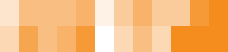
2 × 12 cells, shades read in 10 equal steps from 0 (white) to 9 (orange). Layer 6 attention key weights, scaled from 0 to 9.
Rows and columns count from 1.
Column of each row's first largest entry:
12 10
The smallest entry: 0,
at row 2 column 6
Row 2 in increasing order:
0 3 3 3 5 5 6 7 8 9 9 9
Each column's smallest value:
2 5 5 5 6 0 3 5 3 4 8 9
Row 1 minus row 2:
-1 -2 0 -1 -2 1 1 1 1 -5 -1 0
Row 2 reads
3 7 5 6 8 0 3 5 3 9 9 9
